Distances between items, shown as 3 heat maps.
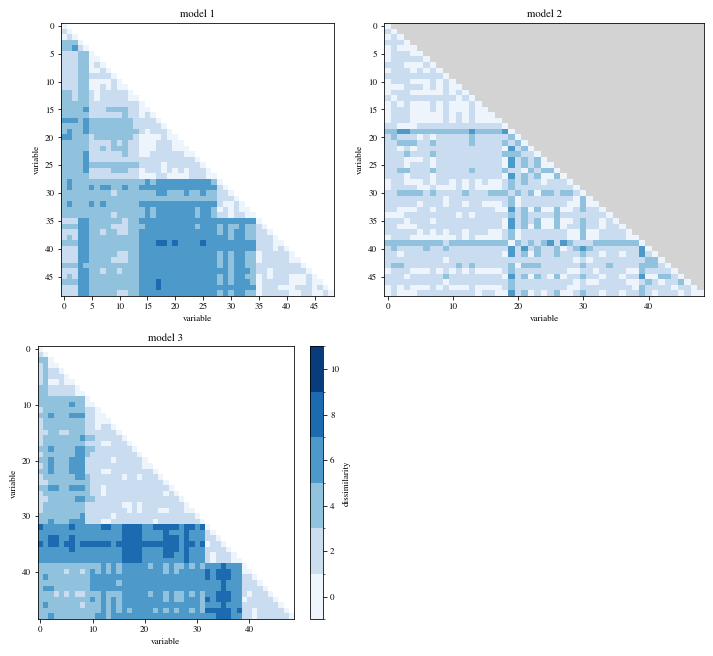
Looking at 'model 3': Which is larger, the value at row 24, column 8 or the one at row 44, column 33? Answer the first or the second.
the second
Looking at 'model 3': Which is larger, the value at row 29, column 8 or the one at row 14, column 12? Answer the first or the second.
the first
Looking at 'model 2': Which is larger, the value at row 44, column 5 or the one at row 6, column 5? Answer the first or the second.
the second
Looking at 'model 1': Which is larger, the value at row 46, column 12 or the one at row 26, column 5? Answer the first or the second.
the first
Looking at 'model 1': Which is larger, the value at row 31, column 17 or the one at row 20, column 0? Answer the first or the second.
the second
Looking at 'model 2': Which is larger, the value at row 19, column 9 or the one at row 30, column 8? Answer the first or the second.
the first
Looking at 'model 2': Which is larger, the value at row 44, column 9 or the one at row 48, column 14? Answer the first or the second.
the first
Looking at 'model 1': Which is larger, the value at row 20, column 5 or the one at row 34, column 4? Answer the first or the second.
the second
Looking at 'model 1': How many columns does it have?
49
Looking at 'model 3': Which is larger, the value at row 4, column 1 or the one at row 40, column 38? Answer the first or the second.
the second
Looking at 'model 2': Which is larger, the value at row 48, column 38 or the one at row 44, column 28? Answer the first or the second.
the first
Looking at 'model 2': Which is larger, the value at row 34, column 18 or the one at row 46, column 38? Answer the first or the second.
the first
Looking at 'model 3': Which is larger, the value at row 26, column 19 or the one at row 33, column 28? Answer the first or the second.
the second
